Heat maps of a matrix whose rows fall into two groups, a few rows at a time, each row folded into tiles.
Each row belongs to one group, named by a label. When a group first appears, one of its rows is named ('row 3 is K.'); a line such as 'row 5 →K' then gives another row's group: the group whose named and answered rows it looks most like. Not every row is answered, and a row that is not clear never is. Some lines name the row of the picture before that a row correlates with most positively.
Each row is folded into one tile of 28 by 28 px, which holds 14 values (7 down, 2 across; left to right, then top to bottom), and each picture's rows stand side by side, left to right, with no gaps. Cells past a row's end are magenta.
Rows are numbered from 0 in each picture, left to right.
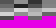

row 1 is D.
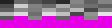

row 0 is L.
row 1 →L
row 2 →D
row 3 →L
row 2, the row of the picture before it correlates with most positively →1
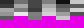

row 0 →L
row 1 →L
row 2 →D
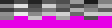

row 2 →D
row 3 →L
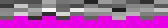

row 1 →D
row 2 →D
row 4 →L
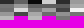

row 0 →D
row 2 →D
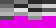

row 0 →D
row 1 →L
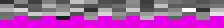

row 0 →D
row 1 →L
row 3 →L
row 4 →D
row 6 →D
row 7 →L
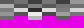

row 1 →D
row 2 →D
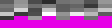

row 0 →D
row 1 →L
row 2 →L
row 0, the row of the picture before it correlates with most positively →2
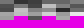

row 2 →L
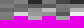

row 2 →L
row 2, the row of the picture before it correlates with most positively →0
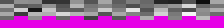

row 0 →D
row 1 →L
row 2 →L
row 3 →D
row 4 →D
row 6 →L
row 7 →D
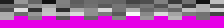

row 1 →L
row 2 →L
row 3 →D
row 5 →L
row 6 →D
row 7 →D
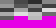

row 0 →L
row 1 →D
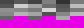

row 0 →L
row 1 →D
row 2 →L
